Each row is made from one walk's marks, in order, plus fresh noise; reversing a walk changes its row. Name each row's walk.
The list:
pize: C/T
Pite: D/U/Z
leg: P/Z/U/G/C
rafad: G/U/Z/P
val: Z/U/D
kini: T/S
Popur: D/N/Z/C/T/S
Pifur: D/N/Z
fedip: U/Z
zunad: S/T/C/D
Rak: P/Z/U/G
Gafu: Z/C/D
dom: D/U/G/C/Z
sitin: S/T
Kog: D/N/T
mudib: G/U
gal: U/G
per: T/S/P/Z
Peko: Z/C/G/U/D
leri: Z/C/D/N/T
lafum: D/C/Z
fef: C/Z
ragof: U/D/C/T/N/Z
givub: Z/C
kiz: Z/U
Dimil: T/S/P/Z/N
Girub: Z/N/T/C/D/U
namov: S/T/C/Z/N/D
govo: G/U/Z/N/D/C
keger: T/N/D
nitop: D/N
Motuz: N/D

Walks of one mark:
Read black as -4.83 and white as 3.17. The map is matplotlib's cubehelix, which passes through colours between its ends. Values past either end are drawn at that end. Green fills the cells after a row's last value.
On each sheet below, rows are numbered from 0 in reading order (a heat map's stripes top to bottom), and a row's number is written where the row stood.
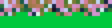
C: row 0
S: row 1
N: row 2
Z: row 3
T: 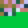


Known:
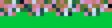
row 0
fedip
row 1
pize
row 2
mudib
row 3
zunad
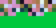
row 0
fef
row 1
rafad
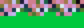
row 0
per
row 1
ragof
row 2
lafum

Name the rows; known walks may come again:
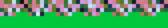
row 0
Pite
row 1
gal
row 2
Dimil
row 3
givub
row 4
Pifur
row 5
ragof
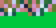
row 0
Peko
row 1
Rak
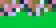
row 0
per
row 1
kiz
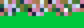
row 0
leg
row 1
rafad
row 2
keger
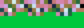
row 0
Motuz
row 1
govo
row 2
zunad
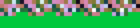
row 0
fedip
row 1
nitop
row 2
lafum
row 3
namov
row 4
val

